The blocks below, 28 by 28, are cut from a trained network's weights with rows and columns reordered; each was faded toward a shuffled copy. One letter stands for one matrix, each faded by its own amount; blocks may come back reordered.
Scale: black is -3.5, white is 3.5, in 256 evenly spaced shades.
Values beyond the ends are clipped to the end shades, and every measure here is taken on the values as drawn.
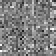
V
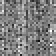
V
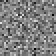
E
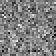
E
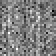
V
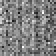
V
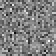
E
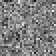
E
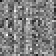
V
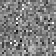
E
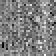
V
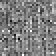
V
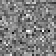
E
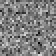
E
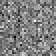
E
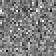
E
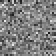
E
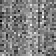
V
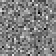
E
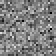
E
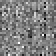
V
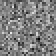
E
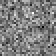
E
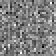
V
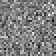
E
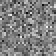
E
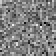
E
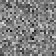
E
